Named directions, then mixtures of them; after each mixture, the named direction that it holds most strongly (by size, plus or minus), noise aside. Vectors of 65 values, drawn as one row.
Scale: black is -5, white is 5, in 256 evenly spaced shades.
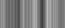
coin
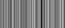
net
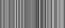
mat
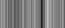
coin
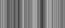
coin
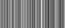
net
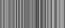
mat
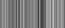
mat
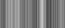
coin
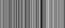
mat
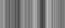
coin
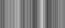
coin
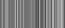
mat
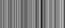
net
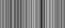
net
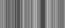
coin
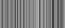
mat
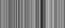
mat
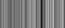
net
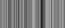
coin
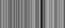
net
